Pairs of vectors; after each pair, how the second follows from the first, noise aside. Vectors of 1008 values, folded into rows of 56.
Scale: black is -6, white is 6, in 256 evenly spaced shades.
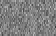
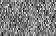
scaled up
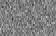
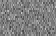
reversed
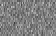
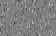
partly zeroed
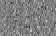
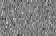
wrapped around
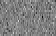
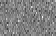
sign-scrambled
